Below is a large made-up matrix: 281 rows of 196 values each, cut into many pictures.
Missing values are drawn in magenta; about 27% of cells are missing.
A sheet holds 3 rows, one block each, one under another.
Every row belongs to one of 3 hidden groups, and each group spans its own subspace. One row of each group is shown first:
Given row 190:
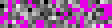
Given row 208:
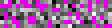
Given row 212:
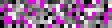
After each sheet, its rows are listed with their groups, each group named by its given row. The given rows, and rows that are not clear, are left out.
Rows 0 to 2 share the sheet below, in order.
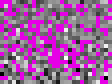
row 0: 190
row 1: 208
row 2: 208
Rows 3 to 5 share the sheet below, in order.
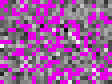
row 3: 212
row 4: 208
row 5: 208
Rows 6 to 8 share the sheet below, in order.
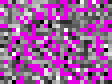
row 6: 190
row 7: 208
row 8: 208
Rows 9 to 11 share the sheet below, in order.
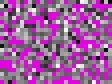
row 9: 212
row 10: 208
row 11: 190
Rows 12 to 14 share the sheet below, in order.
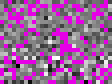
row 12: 212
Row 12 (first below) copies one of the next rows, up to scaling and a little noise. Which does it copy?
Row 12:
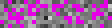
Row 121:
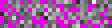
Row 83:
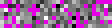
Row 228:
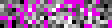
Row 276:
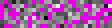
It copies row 276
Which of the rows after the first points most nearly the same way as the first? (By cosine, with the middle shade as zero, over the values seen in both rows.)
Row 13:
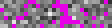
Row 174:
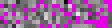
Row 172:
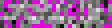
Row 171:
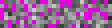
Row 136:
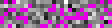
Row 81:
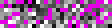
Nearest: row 81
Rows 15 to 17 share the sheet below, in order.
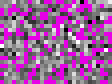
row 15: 212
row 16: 208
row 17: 212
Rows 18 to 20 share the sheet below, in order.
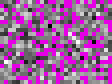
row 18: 190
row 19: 208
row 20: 190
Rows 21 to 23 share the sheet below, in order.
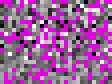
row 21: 212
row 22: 190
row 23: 190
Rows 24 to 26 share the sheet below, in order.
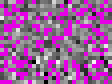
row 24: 208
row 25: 208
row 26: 212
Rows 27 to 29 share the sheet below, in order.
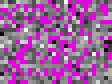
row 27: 208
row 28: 190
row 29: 208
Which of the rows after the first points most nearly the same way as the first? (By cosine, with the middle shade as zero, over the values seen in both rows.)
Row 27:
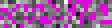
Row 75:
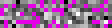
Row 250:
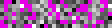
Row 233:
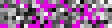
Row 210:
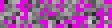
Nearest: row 250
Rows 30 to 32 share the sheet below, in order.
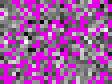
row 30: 190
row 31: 190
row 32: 212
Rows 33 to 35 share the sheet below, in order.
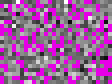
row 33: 208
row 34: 212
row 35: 212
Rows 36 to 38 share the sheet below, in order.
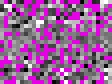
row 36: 190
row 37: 190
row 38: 190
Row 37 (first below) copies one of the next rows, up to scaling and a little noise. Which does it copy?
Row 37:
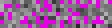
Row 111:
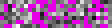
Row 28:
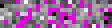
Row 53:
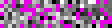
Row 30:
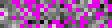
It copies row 53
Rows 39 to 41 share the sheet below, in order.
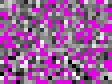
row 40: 190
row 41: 208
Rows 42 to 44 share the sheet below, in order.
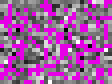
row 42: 212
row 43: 208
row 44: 190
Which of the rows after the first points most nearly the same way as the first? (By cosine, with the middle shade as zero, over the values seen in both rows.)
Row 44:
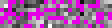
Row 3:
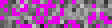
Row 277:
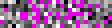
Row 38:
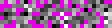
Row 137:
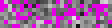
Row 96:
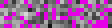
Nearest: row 137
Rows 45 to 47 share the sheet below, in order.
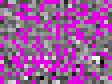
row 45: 208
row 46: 208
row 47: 190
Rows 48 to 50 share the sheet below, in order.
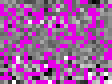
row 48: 190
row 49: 208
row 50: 208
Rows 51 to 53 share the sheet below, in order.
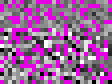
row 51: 208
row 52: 208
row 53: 190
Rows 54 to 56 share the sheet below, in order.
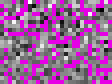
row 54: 190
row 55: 190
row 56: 208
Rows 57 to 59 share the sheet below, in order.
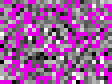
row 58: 190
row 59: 190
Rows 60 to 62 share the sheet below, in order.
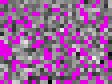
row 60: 212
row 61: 190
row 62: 190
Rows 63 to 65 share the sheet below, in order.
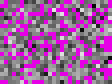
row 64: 212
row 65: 212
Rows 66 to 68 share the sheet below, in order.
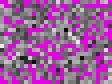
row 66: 212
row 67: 208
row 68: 190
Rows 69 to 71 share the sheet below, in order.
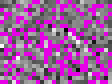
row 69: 190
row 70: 208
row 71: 208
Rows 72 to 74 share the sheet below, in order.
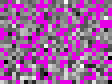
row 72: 208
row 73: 212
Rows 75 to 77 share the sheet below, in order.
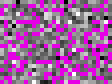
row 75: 208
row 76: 212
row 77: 212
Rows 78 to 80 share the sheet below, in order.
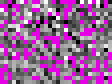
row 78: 190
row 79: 208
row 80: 208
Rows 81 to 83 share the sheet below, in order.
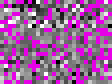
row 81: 212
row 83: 212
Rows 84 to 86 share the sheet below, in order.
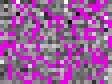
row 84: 208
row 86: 190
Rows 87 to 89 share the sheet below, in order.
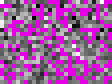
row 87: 212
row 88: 212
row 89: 190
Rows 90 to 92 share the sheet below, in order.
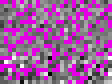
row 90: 212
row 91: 208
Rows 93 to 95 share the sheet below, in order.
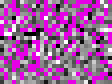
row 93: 212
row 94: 190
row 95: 212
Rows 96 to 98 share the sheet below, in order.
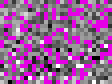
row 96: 190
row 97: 208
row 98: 190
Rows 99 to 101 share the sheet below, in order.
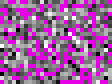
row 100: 208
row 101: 208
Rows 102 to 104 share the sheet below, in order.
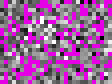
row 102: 190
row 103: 190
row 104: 208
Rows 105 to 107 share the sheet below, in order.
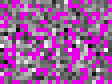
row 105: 208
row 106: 208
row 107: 190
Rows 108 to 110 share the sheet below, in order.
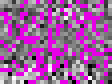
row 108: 212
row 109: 208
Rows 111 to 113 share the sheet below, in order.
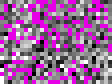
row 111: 190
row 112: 190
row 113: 212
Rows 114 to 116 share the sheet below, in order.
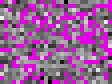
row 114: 208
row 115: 212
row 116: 190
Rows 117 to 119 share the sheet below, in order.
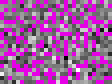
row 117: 212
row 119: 208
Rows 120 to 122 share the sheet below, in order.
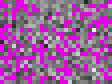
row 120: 212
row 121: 212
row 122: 208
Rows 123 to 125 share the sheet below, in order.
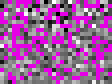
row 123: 190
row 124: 208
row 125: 190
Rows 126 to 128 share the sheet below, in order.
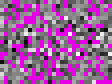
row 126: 212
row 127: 190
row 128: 190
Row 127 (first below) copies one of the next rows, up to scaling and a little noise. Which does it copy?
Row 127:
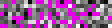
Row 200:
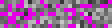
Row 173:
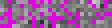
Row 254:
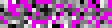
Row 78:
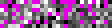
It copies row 200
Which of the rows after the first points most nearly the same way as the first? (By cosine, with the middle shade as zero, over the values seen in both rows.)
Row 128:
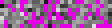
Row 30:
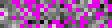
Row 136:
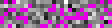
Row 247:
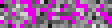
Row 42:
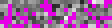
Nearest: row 247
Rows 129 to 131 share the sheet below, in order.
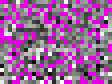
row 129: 208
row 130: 190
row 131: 212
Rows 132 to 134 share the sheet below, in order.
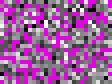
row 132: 212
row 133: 190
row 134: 208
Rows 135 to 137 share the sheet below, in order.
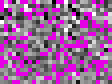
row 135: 208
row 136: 208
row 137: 190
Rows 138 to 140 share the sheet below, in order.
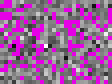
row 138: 212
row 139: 212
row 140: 208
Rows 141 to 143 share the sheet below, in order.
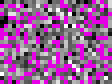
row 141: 212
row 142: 212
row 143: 208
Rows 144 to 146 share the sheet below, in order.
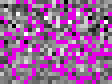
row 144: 208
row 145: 190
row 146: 190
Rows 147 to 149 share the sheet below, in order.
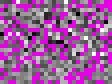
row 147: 208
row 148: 190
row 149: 190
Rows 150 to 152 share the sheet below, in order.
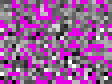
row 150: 190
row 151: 212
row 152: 208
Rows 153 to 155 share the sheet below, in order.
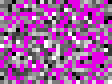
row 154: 208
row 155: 190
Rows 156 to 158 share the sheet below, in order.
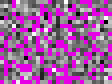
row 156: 208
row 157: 190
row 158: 190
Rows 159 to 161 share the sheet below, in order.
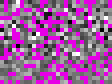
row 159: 208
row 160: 212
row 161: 190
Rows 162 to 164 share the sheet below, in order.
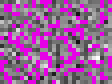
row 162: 208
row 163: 208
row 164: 190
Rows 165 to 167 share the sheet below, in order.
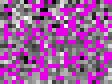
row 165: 190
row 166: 212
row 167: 190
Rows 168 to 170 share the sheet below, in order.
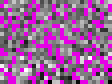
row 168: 212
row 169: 190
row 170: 190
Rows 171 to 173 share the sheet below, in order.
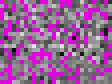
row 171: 212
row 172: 212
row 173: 190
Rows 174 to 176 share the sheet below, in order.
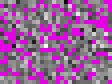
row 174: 208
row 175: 212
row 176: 208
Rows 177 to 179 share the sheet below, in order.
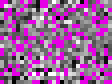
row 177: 190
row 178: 208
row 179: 212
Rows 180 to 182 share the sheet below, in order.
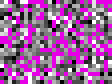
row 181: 208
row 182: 212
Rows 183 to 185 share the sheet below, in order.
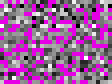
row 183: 212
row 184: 212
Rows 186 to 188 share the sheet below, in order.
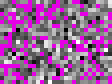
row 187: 208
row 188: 190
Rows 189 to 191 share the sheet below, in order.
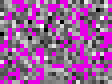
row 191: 190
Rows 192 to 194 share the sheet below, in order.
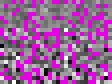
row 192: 190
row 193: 208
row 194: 208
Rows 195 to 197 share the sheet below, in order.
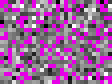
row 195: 212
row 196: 212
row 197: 208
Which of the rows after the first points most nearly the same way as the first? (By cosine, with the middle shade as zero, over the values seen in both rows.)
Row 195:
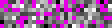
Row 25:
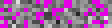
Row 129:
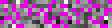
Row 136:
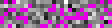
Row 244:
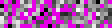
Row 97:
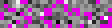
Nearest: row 136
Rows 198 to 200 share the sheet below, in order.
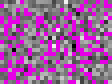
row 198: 208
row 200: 190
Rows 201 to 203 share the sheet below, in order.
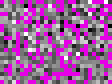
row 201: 190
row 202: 190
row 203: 208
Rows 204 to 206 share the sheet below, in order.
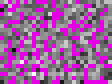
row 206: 212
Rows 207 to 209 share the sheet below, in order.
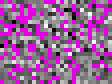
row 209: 212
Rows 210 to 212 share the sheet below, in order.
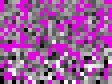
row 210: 208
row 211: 190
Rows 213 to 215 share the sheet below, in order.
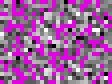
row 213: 208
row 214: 190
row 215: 208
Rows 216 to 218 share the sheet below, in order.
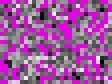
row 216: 190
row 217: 190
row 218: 190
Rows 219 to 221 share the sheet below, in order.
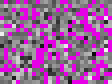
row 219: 208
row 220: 190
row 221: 208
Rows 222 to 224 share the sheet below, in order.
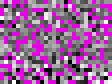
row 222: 208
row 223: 212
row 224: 208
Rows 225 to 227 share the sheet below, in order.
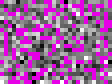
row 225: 208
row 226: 190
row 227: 212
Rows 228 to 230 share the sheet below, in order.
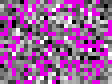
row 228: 212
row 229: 208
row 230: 190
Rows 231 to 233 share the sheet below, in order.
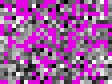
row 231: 212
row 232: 190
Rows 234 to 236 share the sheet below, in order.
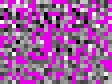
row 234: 208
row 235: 208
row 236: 208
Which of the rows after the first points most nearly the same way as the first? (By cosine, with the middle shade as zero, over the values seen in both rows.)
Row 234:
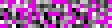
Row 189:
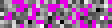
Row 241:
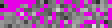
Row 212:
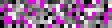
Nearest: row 189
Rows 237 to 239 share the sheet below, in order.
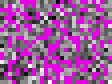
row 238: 208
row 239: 190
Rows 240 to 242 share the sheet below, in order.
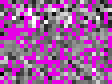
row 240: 212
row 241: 190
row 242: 208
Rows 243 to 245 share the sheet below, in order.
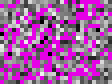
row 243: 190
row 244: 190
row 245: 190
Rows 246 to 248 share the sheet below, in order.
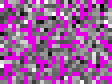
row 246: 190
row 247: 190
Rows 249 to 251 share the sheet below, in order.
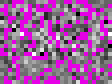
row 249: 208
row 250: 212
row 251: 190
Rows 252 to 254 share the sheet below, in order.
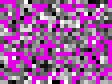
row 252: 190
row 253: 208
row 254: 190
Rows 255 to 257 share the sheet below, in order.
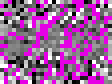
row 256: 190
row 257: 212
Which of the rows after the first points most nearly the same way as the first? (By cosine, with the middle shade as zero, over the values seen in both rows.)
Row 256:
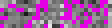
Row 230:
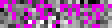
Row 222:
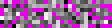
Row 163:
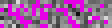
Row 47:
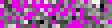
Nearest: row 230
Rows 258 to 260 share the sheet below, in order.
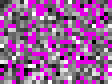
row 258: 190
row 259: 208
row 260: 190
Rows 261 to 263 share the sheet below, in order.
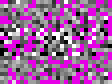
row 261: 208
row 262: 212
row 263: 208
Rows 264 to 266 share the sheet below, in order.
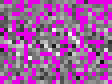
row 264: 212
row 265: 208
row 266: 190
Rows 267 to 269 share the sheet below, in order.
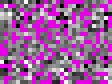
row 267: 190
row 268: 190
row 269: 190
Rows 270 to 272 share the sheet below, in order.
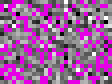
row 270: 208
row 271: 190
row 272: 208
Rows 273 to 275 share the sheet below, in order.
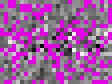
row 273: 212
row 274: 212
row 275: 190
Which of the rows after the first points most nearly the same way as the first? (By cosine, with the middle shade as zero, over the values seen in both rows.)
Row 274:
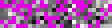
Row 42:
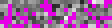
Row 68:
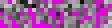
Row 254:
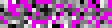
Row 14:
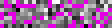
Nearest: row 42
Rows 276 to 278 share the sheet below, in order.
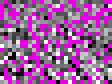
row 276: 212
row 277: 208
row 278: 208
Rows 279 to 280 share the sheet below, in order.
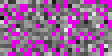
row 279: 208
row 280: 208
